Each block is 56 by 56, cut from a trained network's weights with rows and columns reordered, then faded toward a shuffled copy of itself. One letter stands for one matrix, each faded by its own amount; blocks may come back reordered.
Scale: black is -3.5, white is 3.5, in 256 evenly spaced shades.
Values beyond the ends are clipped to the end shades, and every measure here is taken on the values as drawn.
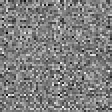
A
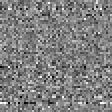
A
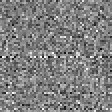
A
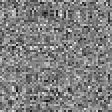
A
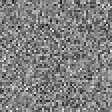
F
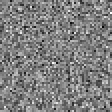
F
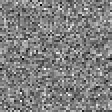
F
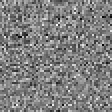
F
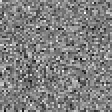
F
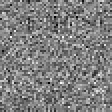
F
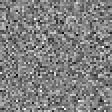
F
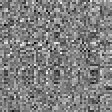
A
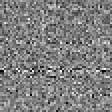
A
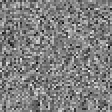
F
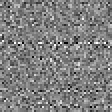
A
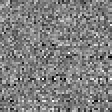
A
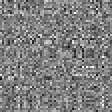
A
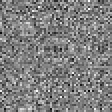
A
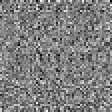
A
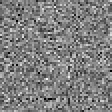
F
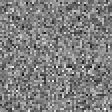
F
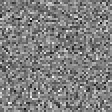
F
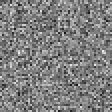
F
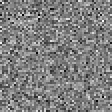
F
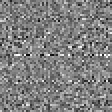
A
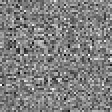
A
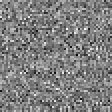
F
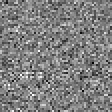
F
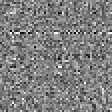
A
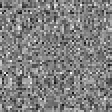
A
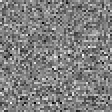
F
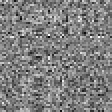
A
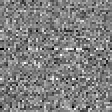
A
